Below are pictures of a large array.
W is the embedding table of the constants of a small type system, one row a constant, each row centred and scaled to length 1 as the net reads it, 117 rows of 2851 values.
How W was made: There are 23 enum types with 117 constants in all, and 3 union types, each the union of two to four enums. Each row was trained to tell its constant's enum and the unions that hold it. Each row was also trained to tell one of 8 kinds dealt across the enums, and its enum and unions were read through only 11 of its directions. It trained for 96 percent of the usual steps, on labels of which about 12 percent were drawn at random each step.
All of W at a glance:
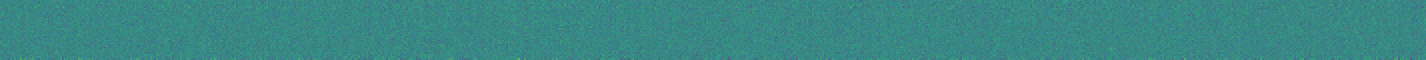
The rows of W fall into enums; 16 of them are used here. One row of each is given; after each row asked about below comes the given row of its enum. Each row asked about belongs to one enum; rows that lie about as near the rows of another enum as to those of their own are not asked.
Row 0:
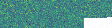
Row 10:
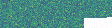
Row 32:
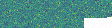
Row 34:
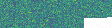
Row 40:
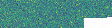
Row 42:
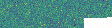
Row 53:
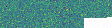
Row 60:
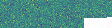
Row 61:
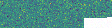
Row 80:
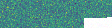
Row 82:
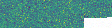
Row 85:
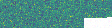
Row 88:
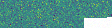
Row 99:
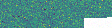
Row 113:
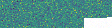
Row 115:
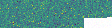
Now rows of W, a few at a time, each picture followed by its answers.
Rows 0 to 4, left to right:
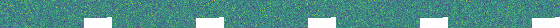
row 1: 99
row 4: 61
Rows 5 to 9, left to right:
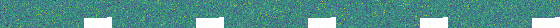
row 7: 42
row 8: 99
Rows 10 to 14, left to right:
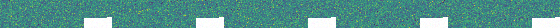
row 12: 80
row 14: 34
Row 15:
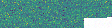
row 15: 40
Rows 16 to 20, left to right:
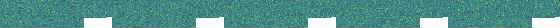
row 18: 80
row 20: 53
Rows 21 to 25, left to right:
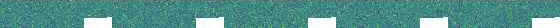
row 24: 99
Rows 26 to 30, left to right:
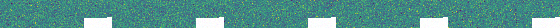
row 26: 82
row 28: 61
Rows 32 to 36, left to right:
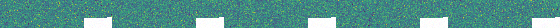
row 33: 80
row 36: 0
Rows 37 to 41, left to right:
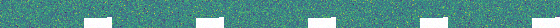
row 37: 88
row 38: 0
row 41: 88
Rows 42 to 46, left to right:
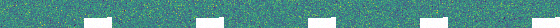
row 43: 88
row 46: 85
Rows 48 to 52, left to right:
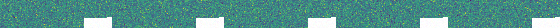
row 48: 85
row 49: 10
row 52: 115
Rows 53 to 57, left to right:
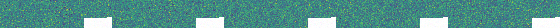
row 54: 10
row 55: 61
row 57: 0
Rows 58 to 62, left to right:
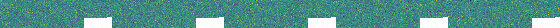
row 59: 113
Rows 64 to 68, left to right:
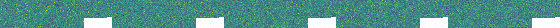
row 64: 34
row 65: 115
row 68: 34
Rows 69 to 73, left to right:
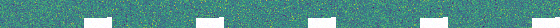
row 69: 115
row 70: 0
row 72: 113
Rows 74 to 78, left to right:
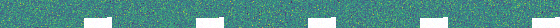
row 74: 80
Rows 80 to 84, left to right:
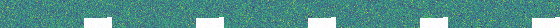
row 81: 80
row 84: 0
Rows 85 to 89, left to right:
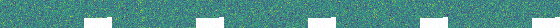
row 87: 99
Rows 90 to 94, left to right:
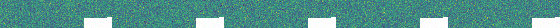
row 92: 10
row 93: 99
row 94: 113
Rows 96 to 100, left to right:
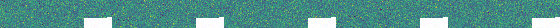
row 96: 10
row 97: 82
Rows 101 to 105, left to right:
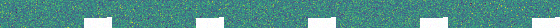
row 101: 115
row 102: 61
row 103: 85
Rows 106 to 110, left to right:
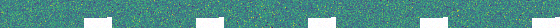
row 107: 60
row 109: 113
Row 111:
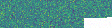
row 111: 85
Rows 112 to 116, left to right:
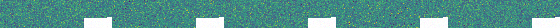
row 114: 10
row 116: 61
